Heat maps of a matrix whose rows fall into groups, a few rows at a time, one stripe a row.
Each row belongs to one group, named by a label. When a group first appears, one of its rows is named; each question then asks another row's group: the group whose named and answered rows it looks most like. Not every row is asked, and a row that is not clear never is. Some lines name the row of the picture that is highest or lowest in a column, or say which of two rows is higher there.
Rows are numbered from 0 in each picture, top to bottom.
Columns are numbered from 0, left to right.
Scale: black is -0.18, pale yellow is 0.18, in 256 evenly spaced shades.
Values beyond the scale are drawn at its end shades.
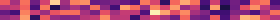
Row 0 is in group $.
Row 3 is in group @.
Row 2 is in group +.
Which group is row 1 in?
@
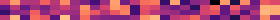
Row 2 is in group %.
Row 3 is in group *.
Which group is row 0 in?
*
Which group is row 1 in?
%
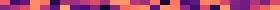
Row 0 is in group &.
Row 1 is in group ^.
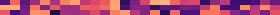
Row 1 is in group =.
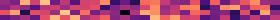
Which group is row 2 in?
*
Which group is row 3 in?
+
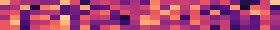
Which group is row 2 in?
@
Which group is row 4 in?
*
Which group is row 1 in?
$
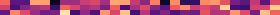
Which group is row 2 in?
%
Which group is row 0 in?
&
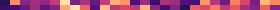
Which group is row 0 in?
%
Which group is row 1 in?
%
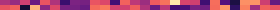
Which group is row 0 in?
@
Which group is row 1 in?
=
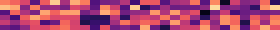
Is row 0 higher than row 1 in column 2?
Yes
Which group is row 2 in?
+
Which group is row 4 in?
^
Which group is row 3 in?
^
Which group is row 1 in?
=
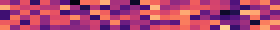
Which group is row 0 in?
@
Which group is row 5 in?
^
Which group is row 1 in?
^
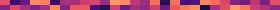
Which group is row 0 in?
&
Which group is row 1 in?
$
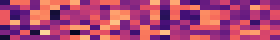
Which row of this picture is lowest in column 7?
6
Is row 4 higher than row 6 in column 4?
No
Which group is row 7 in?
%
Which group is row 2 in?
&
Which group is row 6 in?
@
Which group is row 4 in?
=
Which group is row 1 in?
$
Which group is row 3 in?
&
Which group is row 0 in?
+
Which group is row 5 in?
%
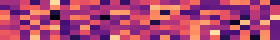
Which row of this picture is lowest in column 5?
3
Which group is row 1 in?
+
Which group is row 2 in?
&
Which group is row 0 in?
$
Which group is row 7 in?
=
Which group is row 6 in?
=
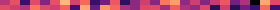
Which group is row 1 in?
*
